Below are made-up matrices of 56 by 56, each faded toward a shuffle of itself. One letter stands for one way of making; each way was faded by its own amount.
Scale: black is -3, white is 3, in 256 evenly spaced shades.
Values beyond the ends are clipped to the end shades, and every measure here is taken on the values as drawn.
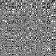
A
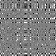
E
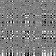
E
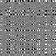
E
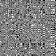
A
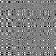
E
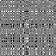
E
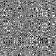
A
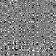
A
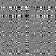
E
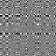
E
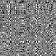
A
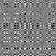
E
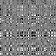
E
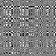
E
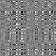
E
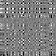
E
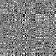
A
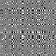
E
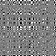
E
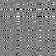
E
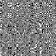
A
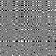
E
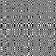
E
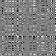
E
